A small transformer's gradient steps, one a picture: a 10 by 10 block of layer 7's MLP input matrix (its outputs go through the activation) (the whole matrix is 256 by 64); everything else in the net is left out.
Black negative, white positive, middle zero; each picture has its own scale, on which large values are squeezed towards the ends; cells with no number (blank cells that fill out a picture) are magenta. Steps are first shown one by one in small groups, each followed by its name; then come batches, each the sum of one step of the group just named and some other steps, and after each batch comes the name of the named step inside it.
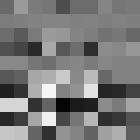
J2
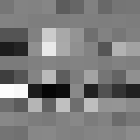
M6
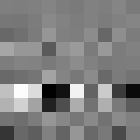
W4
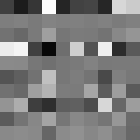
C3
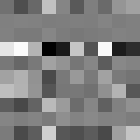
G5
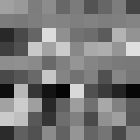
W4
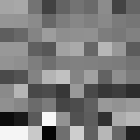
J2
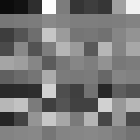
C3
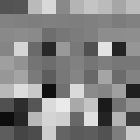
G5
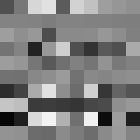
J2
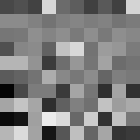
W4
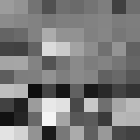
M6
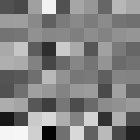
C3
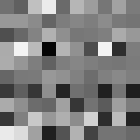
G5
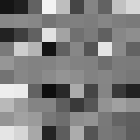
G5
